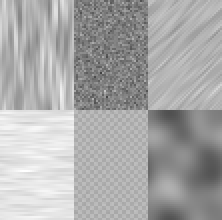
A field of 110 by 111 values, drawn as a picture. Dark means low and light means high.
It is made of 2 by 3 panels. Panel 1,1: high, streaked downward. Panel 1,2: middling, fine-grained. Panel 1,3: high, slanting up to the right, faint in contrast. Panel 2,1: very high, streaked across, faint in contrast. Panel 2,2: high, checkered, faint in contrast. Panel 2,3: middling, smooth.
